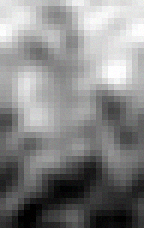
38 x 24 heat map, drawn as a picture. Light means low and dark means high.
Grain: blotchy. Ninth with the lowest average: top right. Average level on the scale: 50%. Stripes: none. Odd rows or columns: none. Slope: up to the bottom.
